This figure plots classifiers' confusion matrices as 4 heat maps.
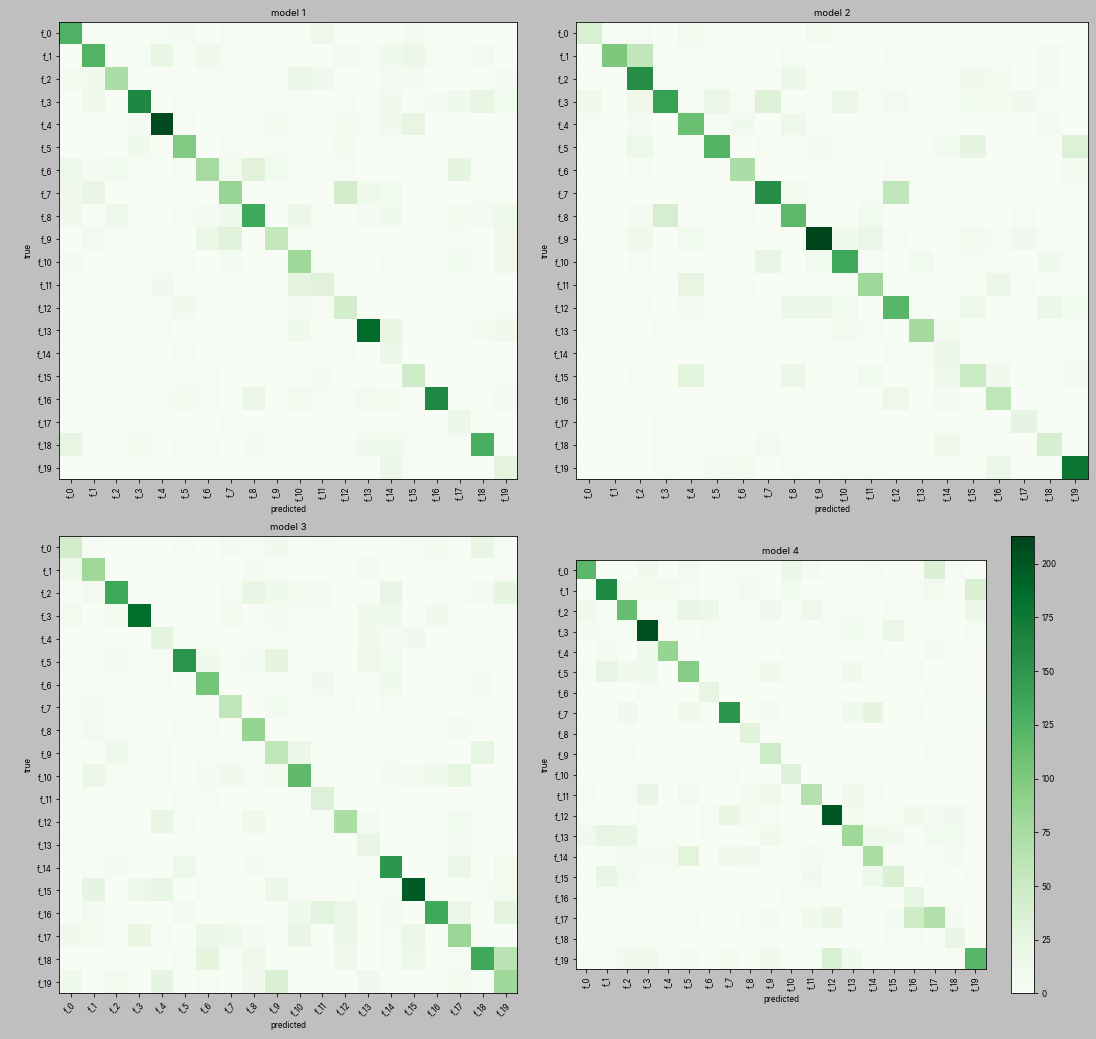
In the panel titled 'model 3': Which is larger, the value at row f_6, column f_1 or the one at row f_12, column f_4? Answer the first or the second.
the second
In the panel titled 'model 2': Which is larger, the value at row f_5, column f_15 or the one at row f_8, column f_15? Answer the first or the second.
the first
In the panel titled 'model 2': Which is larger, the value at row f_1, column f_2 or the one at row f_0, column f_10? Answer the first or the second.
the first
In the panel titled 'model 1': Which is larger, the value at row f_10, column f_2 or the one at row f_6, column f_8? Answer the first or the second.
the second
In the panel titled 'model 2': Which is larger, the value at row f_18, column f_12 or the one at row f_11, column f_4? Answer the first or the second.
the second
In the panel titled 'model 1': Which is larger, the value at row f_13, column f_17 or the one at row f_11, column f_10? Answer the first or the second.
the second
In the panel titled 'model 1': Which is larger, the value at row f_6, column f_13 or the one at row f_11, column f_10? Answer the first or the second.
the second
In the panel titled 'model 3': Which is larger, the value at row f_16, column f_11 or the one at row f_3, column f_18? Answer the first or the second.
the first
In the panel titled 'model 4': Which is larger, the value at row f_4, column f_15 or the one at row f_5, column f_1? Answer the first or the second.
the second
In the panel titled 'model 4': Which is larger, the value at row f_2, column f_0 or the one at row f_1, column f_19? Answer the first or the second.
the second
